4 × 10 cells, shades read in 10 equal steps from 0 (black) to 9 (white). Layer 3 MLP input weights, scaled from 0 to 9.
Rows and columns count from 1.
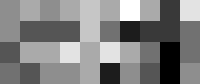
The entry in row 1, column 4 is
6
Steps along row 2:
down same same up down down up same up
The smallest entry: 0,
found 2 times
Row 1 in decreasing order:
9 8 7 6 6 6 6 5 5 2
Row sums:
60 34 51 37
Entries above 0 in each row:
10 10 9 9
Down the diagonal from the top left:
5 3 6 5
